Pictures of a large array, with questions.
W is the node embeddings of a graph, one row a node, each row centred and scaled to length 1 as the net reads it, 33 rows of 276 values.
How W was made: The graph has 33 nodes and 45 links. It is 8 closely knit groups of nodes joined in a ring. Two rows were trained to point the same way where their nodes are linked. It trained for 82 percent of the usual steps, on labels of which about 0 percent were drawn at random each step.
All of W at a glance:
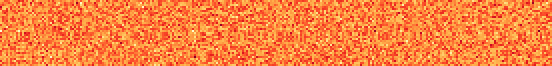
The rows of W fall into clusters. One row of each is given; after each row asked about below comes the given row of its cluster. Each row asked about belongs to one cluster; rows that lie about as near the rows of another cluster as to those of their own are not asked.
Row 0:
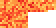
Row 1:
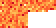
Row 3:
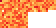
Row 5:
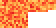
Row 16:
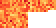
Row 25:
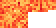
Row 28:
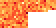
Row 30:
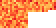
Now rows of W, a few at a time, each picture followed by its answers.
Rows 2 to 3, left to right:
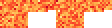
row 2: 1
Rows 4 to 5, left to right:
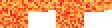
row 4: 30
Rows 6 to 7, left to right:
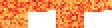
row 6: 28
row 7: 16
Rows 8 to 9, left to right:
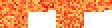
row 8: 1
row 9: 5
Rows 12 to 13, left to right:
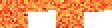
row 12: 30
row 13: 3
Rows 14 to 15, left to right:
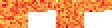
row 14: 28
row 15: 3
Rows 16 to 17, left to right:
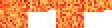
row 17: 16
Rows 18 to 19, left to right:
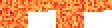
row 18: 30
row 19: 16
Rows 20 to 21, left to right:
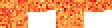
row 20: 0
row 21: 28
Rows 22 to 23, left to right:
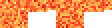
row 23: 3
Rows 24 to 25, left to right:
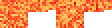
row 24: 5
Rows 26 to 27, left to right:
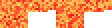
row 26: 30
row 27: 25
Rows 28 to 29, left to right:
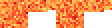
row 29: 3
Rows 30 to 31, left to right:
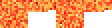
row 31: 5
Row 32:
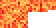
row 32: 25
